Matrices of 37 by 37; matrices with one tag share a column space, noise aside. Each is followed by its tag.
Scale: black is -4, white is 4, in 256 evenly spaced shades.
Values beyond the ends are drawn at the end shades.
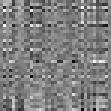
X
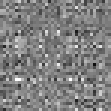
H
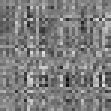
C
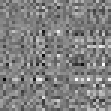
H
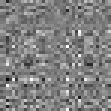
H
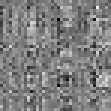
C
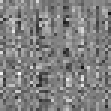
C
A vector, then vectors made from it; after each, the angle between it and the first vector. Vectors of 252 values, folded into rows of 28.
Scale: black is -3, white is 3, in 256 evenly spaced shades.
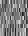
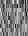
orthogonal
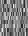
partly aligned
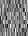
partly opposed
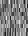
nearly parallel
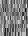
nearly parallel
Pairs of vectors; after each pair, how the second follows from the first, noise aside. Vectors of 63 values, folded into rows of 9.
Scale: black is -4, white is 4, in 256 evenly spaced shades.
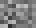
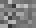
copied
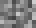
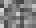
reversed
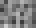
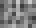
reversed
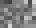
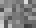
reversed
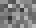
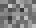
copied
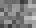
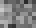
reversed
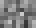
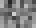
reversed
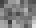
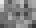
reversed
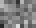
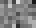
reversed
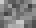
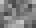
copied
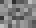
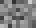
copied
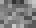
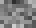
copied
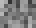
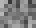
copied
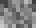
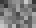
copied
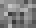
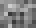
copied
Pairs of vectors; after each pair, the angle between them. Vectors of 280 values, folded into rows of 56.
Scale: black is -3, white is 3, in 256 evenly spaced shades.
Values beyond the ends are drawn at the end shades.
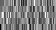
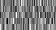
partly opposed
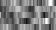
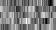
nearly opposite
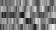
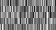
orthogonal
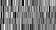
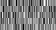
partly aligned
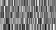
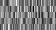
partly opposed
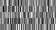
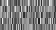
partly aligned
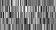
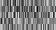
partly opposed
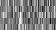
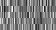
orthogonal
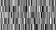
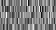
partly aligned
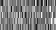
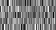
orthogonal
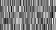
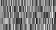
nearly opposite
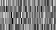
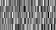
partly aligned
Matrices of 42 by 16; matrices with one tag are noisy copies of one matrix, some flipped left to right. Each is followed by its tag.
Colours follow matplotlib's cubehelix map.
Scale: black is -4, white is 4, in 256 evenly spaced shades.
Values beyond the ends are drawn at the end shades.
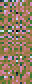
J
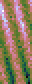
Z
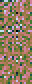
J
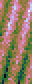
Z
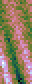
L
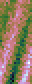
L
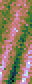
L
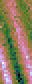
L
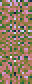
J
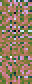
J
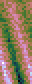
L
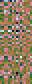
J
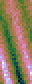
L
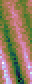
L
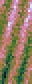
Z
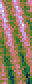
Z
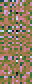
J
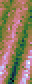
L
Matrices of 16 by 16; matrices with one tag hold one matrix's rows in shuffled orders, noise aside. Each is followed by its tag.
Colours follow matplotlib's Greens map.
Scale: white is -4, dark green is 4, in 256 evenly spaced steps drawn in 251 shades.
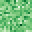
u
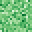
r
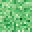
u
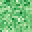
u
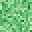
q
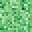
r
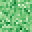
u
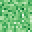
q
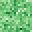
u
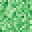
q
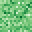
u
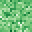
u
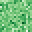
r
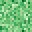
r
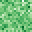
q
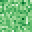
r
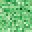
u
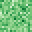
r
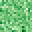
r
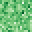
q
